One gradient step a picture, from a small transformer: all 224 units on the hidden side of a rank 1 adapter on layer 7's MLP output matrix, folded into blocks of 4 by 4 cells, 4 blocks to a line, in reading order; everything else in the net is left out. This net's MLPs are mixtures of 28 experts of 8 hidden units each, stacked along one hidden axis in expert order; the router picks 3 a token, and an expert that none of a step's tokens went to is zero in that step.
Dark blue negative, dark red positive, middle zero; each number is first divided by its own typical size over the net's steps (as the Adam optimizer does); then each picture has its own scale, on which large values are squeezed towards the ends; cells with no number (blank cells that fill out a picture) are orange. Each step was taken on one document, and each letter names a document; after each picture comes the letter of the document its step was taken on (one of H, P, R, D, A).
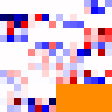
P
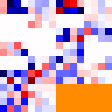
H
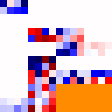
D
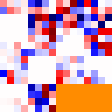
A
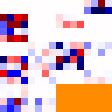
P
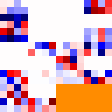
P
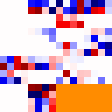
A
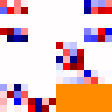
P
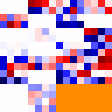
A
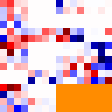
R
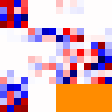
R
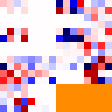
R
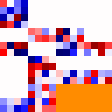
D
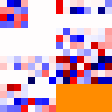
R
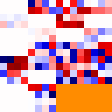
A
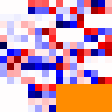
A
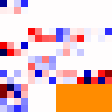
D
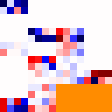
D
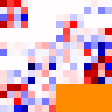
R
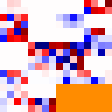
P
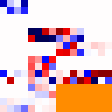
D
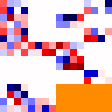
P
